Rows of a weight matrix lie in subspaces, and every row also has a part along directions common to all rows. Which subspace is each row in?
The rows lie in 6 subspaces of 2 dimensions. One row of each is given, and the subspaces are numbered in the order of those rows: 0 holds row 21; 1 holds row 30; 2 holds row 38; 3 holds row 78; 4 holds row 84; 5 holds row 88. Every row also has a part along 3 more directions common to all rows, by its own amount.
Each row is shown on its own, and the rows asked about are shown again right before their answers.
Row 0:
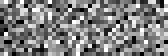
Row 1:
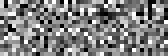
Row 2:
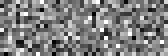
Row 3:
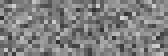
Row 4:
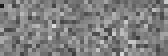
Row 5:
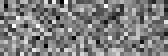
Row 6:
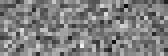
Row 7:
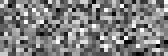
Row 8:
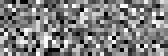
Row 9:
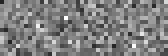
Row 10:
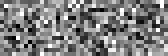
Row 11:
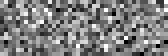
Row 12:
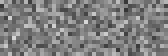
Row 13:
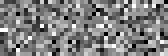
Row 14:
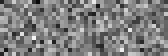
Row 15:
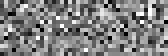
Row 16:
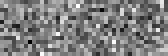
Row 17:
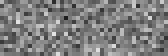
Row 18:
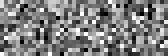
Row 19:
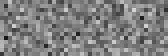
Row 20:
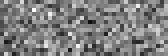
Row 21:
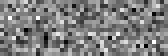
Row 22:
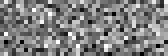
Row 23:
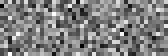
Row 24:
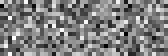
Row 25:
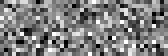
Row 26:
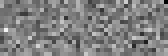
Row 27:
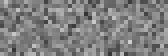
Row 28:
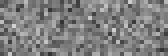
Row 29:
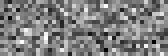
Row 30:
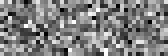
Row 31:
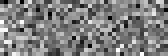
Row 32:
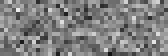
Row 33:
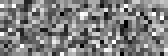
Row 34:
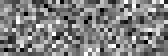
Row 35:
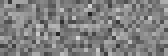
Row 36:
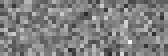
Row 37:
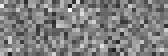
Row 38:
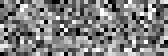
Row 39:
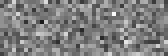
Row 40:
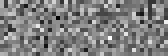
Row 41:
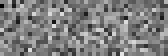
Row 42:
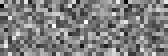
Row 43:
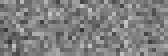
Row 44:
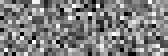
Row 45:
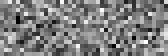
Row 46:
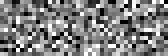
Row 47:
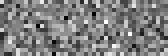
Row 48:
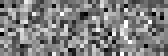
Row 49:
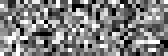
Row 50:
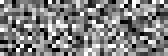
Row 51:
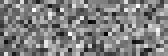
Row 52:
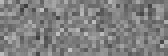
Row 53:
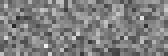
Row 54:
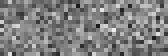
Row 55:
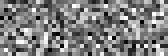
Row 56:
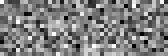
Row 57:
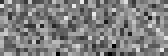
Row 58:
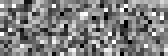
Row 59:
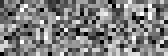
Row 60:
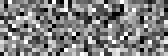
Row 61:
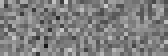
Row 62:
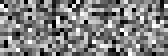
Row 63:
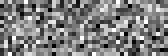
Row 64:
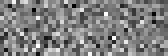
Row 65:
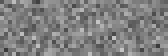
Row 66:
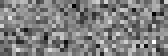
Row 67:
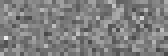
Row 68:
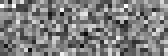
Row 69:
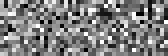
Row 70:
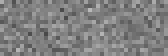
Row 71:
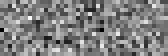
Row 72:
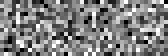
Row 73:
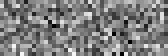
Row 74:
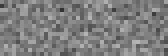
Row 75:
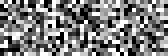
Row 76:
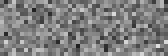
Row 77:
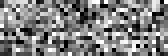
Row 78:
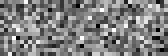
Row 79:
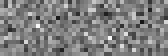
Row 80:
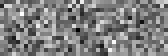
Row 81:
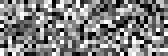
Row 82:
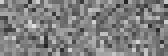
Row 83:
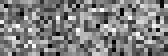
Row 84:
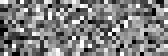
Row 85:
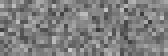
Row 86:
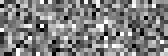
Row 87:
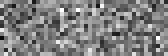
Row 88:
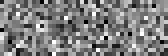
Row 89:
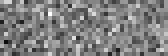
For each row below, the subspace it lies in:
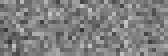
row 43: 4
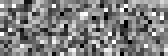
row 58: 1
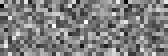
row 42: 3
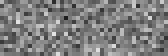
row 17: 5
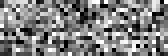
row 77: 0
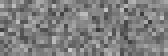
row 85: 1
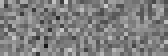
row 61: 2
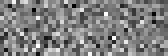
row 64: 0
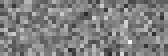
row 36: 1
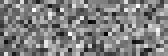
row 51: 4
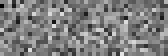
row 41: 1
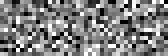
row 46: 5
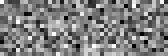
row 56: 5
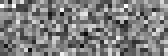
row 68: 1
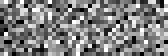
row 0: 4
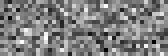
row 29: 0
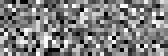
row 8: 0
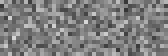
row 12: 3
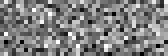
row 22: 4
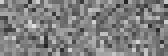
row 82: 2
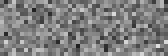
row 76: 4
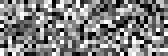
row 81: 3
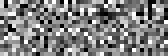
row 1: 2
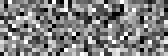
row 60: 2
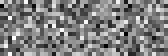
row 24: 3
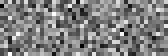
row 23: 3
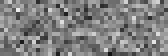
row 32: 0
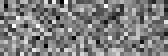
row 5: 2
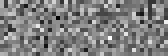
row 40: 2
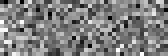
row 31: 4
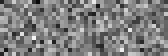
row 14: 0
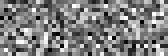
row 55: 0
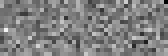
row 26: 5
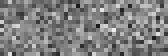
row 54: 3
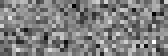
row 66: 0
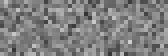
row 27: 1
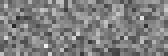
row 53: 2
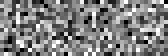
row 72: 5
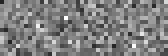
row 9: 5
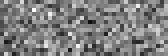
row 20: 4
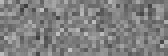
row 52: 2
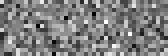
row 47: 5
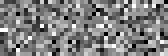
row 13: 5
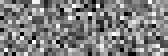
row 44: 0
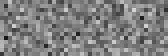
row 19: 2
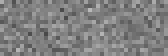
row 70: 5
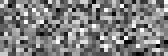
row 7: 4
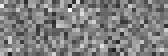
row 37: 3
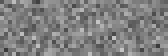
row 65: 0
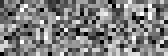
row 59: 2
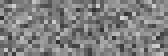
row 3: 0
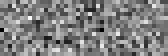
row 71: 0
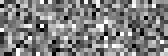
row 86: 5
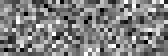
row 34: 5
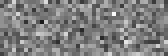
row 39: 4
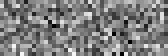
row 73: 1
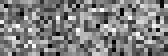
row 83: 3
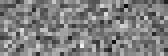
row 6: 1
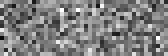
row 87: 0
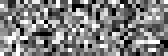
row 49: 4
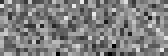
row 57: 5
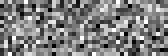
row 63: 3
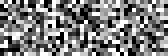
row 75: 3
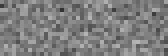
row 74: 1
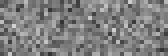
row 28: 3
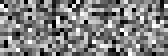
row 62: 3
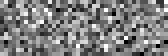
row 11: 4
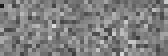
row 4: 1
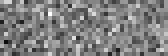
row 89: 4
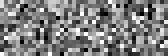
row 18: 2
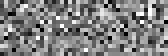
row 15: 2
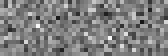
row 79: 2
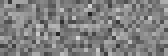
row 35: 1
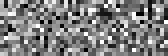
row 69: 2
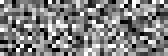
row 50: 5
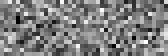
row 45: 5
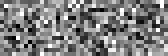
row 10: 3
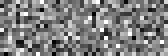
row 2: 5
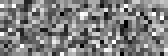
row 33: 1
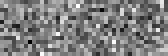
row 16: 3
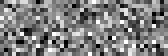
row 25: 0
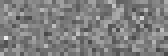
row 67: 2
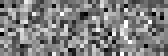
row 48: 1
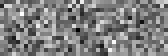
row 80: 3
